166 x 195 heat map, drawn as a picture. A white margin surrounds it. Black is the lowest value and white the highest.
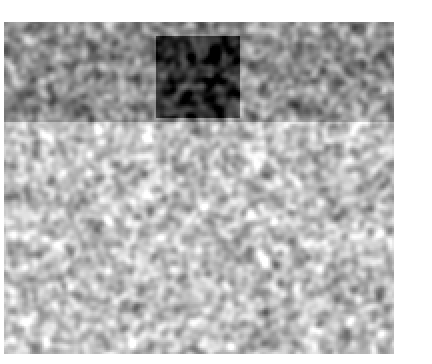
The ninth with the lowest average is the top middle. The bottom part is higher, past a seam about 30% of the way down. There are no regular stripes. The values are skewed, with a long tail toward low values. An odd patch, lower than its surroundings, sits in the top middle.
